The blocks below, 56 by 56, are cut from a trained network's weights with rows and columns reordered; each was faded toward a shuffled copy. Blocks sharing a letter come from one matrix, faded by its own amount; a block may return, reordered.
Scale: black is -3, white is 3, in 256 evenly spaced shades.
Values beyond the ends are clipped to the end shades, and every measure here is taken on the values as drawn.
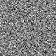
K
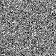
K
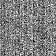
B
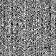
B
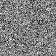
K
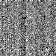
B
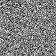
K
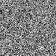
K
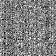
B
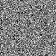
K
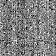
B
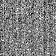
B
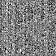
B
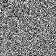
K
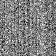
B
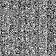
B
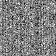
B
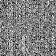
B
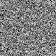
K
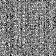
B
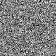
K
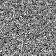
K
